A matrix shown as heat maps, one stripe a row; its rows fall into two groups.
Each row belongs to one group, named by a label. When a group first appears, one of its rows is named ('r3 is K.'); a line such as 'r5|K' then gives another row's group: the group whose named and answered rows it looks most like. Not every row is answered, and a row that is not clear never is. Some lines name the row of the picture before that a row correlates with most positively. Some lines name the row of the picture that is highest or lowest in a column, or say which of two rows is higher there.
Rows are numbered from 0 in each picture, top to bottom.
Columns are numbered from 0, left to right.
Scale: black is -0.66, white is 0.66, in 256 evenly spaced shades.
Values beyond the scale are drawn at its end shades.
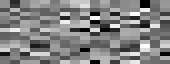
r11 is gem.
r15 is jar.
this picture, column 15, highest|6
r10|gem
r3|jar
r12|gem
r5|jar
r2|gem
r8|jar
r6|jar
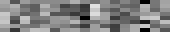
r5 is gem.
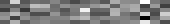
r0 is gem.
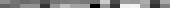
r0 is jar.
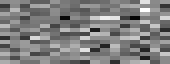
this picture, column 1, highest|2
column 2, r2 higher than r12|No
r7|jar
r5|gem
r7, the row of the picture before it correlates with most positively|1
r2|gem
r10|gem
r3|gem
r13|gem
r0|gem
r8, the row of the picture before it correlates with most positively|0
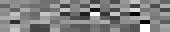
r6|gem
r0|jar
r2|jar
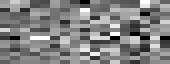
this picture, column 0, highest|7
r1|gem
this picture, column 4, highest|9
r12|jar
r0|gem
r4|jar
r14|jar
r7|gem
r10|jar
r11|jar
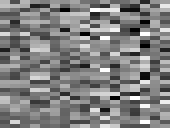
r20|gem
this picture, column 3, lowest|1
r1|gem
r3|jar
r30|gem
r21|jar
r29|jar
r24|jar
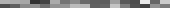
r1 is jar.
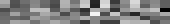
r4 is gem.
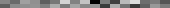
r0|jar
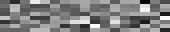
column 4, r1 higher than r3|No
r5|jar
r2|gem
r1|gem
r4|gem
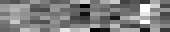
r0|jar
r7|jar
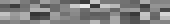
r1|jar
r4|gem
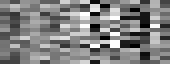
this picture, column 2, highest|9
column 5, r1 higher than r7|Yes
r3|jar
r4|jar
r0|jar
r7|jar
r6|jar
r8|jar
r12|jar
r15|jar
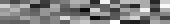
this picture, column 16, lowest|4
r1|gem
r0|jar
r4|jar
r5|jar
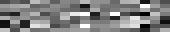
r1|gem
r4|jar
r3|jar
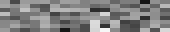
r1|gem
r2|jar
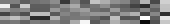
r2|gem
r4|gem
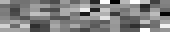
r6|gem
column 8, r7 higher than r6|No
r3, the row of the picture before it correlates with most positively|3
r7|gem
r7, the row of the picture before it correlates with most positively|4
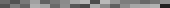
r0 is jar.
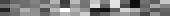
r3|jar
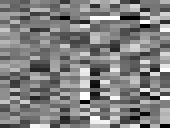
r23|jar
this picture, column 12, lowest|4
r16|gem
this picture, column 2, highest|25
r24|gem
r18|jar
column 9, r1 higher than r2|No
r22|gem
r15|gem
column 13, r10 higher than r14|Yes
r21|jar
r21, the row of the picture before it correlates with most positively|3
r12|jar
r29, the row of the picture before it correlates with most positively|1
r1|jar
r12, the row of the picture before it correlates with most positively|2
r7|gem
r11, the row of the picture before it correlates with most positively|2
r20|jar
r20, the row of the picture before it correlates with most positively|3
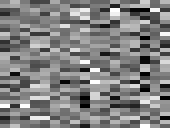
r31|gem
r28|gem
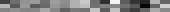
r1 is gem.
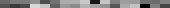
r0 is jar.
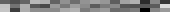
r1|gem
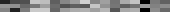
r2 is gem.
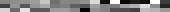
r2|gem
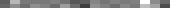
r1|gem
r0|gem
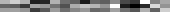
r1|jar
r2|gem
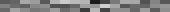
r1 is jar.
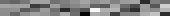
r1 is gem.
